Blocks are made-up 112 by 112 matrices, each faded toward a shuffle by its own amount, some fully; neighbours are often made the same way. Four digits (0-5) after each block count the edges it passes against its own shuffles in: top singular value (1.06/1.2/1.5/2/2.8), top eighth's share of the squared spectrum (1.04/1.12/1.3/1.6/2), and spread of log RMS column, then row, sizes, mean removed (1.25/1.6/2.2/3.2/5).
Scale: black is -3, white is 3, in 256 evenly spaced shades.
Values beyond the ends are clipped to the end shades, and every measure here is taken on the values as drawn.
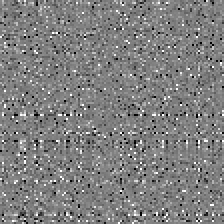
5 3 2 2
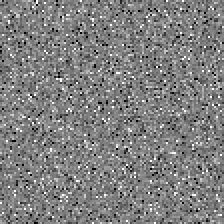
2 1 0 0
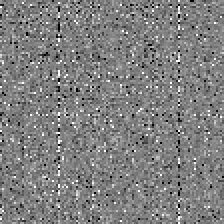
4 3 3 1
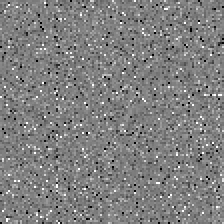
2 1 0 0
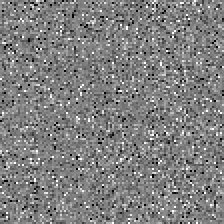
3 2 1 1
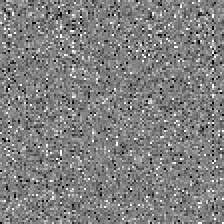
4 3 2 1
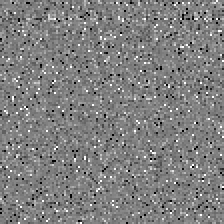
3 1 0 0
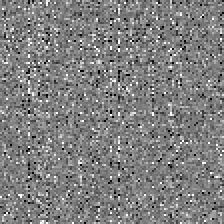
2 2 3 2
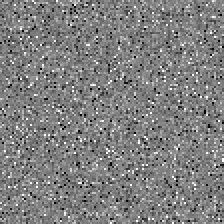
0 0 0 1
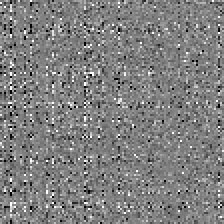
2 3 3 3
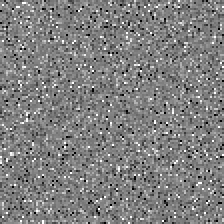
0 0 0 0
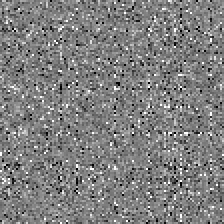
2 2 3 2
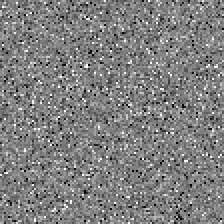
0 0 0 0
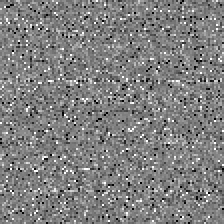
1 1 0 2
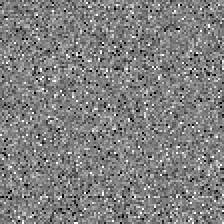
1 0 0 1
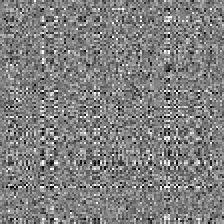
5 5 4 4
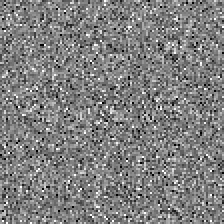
3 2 1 1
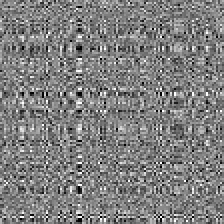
5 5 4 4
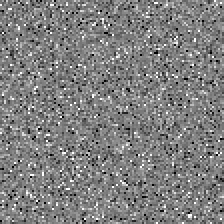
2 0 0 0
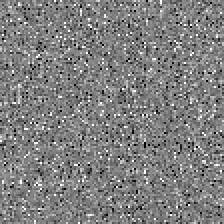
3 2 1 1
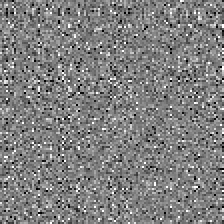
4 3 3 2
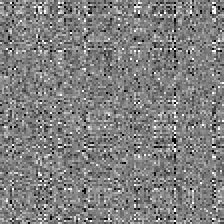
5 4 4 3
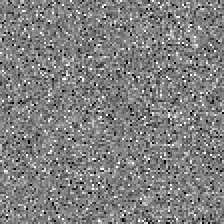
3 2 1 0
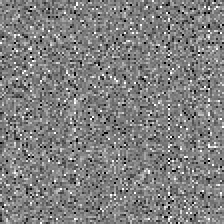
4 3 2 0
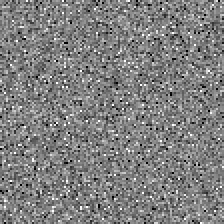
0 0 0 0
